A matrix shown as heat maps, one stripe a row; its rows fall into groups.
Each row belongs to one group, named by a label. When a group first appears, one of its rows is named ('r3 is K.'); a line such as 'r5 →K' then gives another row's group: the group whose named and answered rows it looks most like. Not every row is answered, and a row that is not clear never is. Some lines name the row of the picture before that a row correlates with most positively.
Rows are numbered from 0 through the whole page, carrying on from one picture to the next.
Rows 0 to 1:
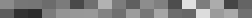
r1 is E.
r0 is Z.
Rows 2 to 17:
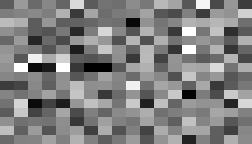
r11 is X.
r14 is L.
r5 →Z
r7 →Z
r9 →L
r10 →Z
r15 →Z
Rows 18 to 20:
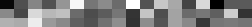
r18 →X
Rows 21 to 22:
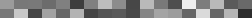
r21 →Z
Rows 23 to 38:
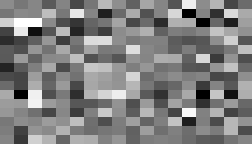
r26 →L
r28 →X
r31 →X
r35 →Z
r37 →E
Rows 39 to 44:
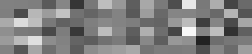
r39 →Z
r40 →E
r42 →Z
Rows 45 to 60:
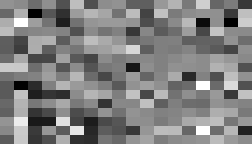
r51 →L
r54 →E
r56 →L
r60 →L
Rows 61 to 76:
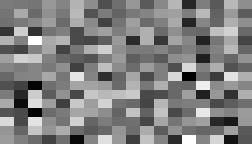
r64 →L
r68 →Z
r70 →E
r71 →X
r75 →E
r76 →Z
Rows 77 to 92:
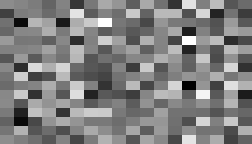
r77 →Z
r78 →X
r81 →Z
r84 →E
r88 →E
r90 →E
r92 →Z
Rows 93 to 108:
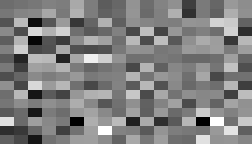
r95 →L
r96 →E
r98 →L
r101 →X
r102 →E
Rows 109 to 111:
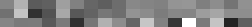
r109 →L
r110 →L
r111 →Z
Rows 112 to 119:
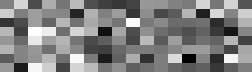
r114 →X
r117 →L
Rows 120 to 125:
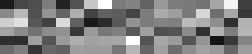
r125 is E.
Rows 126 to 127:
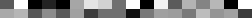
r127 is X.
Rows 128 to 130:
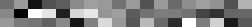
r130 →Z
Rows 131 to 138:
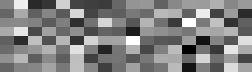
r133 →Z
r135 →X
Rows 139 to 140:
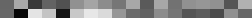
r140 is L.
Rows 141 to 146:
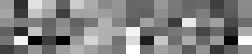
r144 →X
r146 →X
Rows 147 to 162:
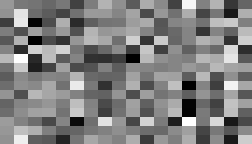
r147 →Z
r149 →L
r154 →L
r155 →X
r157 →E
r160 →Z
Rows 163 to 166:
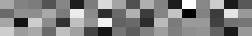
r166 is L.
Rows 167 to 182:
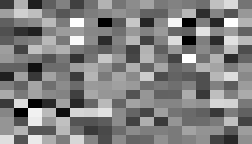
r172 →E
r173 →Z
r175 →L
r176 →X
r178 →L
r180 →E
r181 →L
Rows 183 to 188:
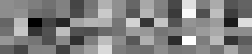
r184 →Z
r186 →L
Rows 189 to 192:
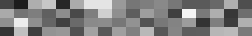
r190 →Z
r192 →L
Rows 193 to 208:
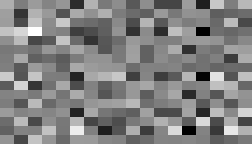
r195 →E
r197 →L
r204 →X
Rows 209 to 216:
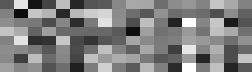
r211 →Z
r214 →Z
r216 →Z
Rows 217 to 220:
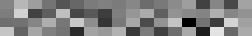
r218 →L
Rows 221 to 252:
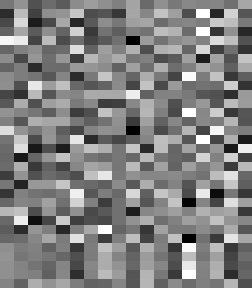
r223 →L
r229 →Z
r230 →E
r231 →X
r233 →Z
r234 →E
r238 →E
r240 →L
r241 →E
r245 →L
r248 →Z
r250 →Z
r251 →Z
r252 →E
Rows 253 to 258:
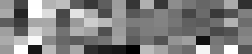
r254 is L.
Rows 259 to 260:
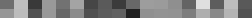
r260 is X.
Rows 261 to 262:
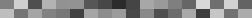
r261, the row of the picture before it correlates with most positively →259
